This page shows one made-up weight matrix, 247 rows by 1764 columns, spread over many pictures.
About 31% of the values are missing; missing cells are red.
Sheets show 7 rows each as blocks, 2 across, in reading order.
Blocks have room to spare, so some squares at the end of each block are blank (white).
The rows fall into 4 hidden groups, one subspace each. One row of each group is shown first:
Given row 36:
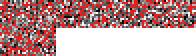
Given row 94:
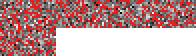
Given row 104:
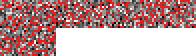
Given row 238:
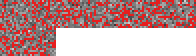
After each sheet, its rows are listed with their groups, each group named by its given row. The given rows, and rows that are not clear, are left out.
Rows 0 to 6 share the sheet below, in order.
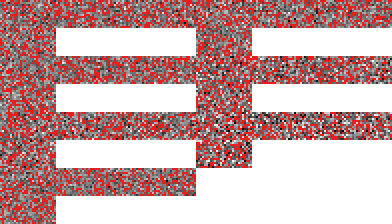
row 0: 36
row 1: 238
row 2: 104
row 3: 94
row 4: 238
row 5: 238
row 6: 36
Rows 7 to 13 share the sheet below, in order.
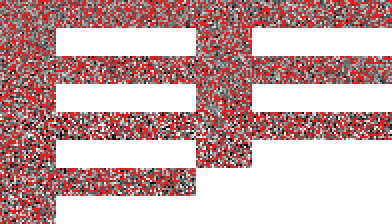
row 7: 238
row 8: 36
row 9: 94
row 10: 238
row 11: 104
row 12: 104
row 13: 94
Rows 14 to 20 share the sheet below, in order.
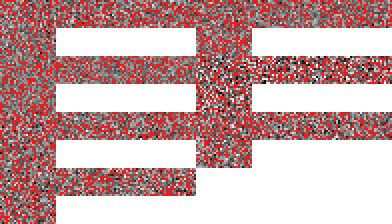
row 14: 104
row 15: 94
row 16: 94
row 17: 238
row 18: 36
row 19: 36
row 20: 36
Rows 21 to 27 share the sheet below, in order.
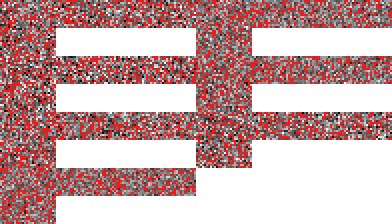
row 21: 104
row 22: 238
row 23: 104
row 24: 238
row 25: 36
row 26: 238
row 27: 94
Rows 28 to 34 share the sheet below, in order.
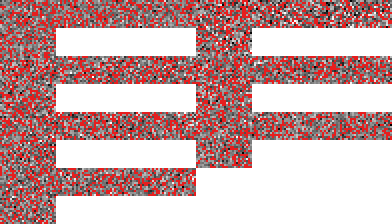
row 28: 36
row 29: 94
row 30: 36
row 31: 104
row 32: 238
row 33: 104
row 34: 238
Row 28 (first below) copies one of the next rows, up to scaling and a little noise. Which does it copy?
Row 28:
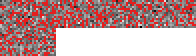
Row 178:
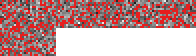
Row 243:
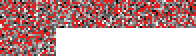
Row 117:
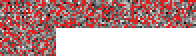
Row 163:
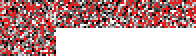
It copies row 243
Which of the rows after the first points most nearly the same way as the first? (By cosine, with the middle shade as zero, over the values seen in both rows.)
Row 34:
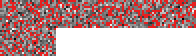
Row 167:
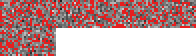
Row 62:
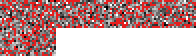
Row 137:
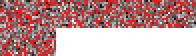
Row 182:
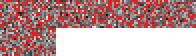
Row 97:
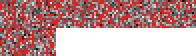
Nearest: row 182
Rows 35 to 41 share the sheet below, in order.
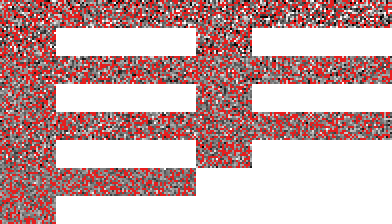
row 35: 36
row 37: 94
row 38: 104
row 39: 104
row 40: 238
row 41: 36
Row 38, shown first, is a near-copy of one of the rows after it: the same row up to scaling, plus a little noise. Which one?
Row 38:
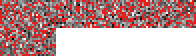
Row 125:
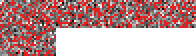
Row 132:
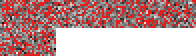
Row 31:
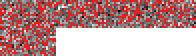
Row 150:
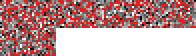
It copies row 150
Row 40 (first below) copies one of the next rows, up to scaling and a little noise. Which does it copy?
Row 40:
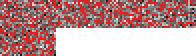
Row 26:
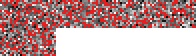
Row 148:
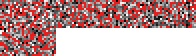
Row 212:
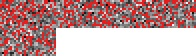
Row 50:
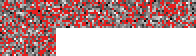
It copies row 26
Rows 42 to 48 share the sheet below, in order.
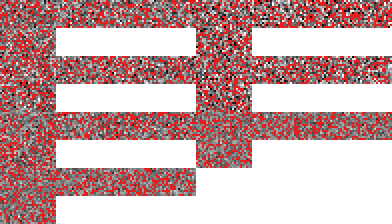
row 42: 238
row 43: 104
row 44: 104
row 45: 238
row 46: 104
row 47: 104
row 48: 94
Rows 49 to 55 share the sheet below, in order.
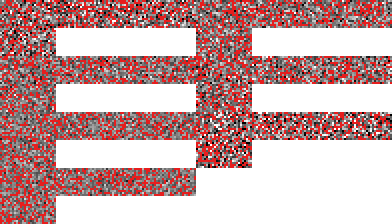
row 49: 238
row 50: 238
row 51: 238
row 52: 104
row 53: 104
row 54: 238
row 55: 104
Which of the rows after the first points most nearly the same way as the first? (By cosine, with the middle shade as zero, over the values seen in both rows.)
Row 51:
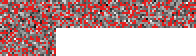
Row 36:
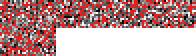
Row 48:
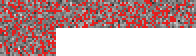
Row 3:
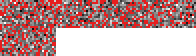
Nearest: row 3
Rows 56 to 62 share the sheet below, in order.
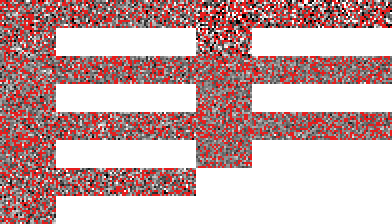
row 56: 104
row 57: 36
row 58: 238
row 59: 94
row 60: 104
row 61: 36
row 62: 238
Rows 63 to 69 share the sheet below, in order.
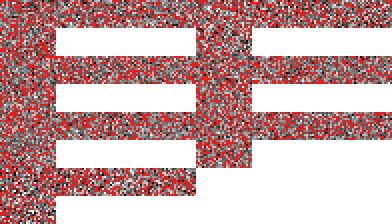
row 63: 94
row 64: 94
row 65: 104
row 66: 104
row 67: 238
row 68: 238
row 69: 94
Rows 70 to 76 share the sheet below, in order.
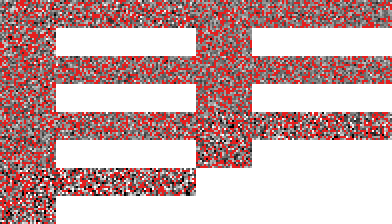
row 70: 36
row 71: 238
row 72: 94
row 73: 104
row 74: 104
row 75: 36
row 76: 238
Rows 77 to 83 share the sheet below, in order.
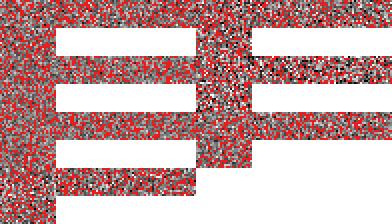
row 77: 94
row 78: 94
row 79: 94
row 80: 94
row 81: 238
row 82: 104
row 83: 104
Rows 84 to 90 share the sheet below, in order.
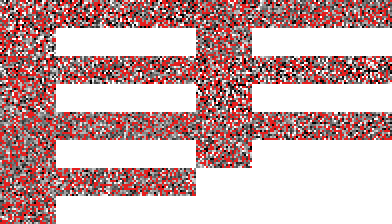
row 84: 94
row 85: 94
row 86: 104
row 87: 238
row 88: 104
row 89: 36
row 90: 94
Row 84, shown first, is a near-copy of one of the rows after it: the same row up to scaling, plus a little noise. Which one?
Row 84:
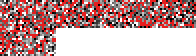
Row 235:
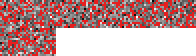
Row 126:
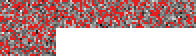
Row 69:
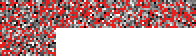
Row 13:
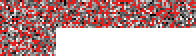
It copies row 235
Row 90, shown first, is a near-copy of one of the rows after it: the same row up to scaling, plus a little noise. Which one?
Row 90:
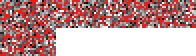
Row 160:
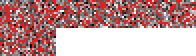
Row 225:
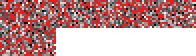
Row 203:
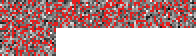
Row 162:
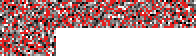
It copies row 160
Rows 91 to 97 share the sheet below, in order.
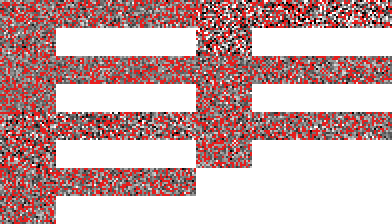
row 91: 94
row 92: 36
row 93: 104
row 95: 36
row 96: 94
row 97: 238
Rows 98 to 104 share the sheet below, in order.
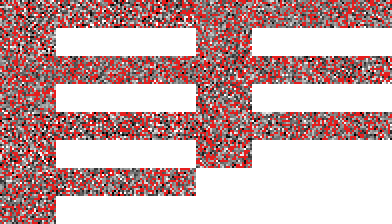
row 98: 36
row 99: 94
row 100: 94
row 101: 36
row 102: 36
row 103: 104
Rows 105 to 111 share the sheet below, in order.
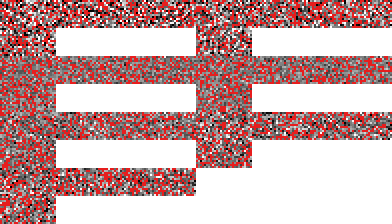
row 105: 238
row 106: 94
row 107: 36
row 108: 238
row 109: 104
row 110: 104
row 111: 104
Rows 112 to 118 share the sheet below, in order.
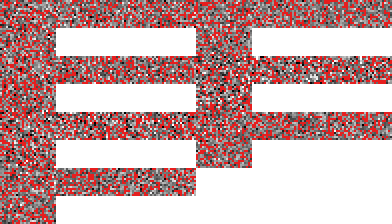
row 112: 104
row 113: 104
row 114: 238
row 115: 94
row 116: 104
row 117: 36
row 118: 36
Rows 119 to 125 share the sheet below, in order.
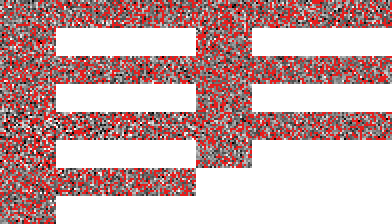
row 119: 36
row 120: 36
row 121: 94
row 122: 94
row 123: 104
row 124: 238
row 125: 104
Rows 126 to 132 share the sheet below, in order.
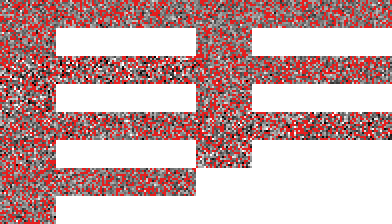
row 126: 94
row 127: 94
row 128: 238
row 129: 94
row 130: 104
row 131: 36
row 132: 104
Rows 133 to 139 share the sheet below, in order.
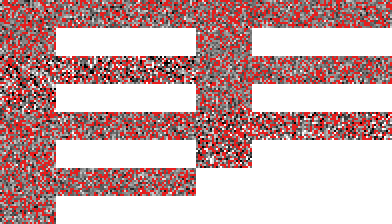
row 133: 36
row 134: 94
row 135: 104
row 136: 94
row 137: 104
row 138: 36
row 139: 94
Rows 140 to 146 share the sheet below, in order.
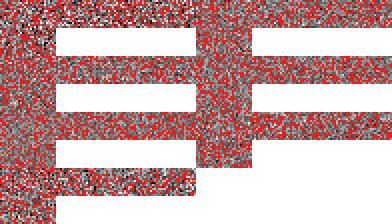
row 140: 238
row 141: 36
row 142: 36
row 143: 238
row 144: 104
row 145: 94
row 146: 94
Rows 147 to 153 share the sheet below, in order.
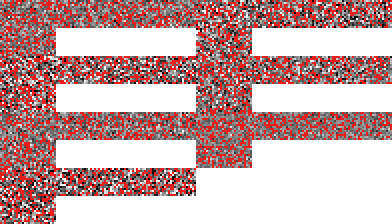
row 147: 94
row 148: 238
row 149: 94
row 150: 104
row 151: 238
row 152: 36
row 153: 94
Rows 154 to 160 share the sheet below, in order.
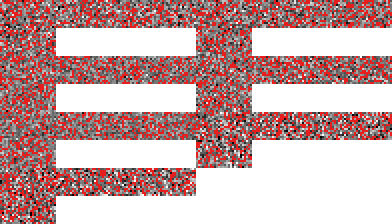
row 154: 104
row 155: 238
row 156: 238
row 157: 36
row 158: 36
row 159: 238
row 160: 94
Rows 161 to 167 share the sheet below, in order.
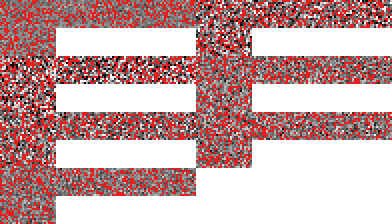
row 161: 104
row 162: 94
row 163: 36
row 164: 104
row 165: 94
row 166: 238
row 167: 238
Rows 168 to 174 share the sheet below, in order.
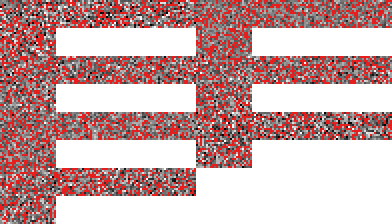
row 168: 104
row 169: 238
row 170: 104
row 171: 36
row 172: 94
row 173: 36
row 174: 36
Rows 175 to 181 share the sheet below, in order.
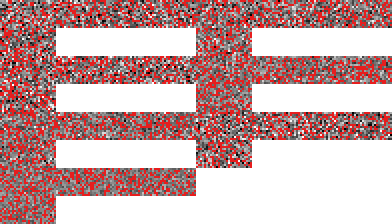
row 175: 94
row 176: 36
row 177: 94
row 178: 36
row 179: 36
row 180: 36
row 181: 104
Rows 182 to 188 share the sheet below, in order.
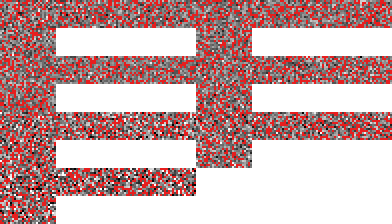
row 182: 238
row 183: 94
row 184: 104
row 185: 36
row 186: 36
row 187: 104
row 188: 104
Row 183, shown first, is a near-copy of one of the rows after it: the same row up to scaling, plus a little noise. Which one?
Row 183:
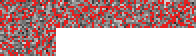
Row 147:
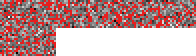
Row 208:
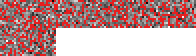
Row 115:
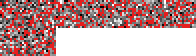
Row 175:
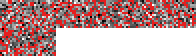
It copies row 115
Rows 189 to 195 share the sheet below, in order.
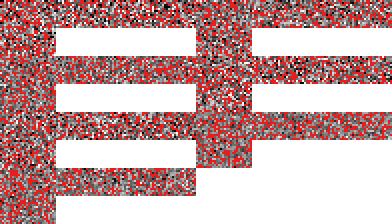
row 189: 104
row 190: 94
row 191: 238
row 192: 104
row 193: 36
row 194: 36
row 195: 94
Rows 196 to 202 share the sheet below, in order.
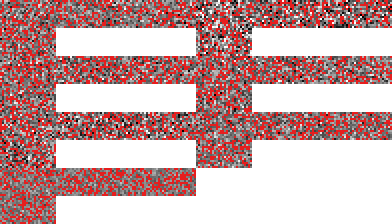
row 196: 36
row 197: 94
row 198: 36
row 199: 36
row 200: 238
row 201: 94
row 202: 238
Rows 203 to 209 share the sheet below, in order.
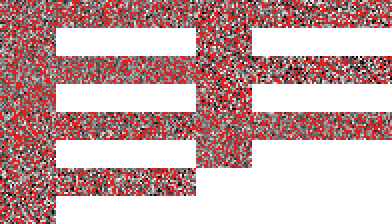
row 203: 94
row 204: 36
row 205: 36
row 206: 104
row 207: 36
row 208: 94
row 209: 104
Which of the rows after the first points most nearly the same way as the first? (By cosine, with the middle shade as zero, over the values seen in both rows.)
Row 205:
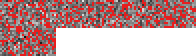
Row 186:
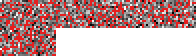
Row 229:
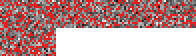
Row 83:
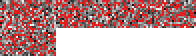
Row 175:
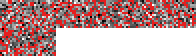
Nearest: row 186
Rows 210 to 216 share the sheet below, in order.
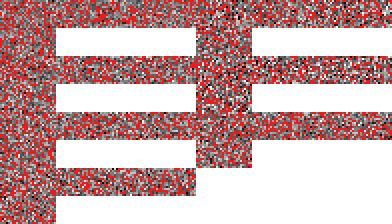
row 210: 36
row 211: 36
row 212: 238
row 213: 238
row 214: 36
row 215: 36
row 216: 238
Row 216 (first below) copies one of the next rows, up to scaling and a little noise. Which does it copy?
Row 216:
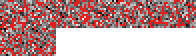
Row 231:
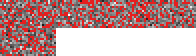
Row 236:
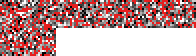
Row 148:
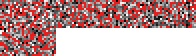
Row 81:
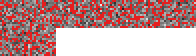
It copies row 148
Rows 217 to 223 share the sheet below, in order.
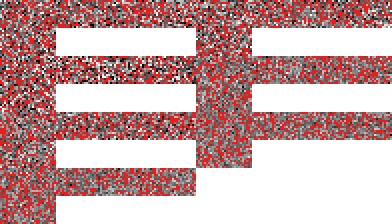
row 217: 36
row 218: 36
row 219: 36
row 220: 104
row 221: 238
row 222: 104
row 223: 36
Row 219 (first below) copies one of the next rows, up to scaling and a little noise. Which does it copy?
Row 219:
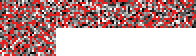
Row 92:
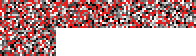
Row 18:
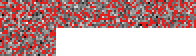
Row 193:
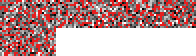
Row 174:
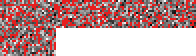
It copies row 193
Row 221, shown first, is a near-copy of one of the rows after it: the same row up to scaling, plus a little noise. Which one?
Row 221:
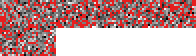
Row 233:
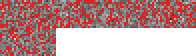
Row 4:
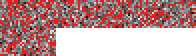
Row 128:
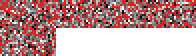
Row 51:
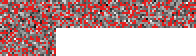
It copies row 4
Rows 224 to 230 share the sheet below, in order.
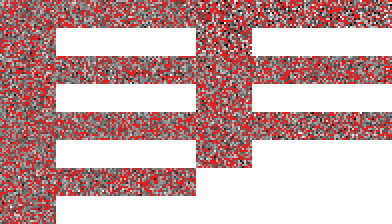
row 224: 238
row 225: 94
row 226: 238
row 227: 238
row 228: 104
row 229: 36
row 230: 36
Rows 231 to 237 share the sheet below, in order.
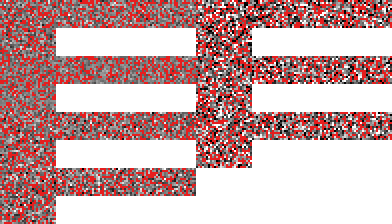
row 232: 94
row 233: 238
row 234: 238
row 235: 94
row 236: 238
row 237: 36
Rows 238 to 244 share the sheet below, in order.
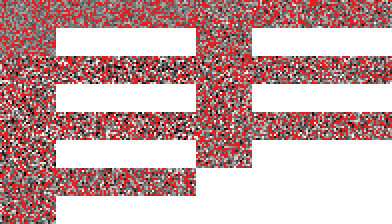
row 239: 104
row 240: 104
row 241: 238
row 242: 36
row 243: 36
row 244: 94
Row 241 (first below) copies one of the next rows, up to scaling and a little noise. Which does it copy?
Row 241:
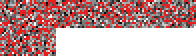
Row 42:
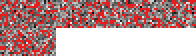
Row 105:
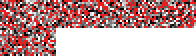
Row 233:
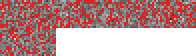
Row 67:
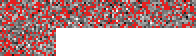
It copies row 105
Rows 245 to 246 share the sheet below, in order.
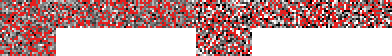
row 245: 94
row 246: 36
